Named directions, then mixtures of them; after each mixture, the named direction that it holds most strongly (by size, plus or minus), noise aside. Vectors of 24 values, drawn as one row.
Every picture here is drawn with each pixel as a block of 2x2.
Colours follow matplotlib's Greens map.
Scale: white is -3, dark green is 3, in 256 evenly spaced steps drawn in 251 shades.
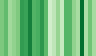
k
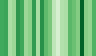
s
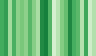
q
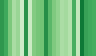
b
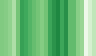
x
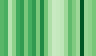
s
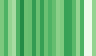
x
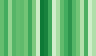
q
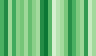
q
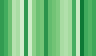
b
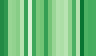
b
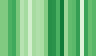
k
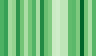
s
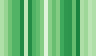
b
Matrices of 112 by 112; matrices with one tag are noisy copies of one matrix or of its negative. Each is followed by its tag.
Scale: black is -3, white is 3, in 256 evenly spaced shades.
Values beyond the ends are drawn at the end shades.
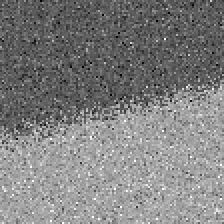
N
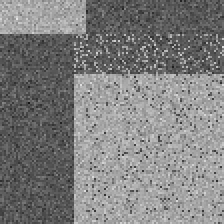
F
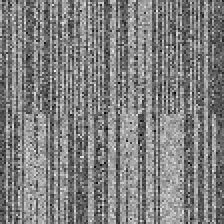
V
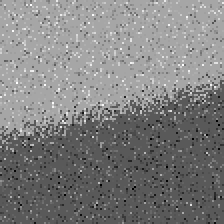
N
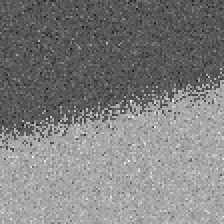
N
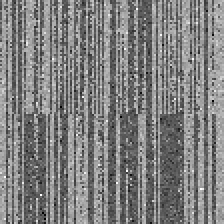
V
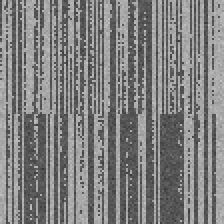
V
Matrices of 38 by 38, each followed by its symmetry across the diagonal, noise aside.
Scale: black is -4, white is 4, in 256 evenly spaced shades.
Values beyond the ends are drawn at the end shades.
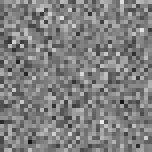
antisymmetric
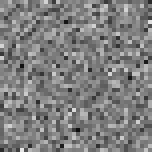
symmetric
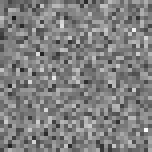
neither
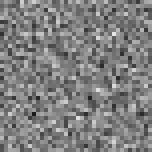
antisymmetric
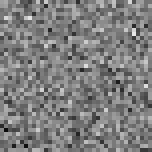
neither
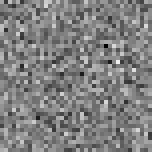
neither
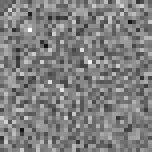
symmetric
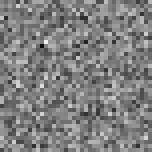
antisymmetric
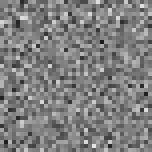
antisymmetric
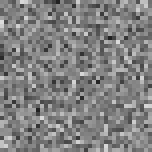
symmetric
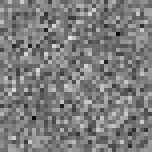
symmetric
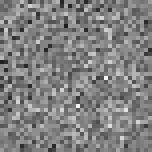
symmetric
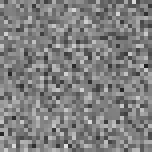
antisymmetric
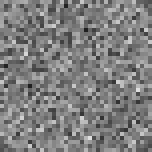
symmetric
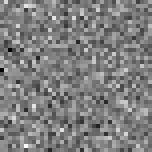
neither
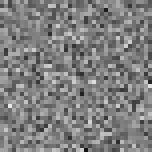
antisymmetric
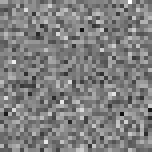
neither
